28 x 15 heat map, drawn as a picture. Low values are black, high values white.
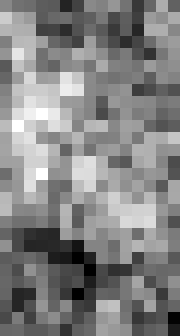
The halves do not mirror each other. No single row or column stands out from its neighbours. The values follow a bell shape. The field is mottled with small blotches. The ninth with the highest average is the middle left. No regular stripes run through it.
